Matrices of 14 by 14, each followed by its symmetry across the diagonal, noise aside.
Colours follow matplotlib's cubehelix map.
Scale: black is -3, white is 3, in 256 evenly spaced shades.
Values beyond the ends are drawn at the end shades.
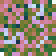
symmetric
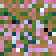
neither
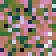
neither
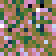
neither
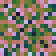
symmetric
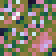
symmetric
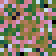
symmetric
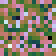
neither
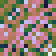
symmetric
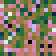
neither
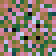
symmetric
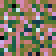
neither
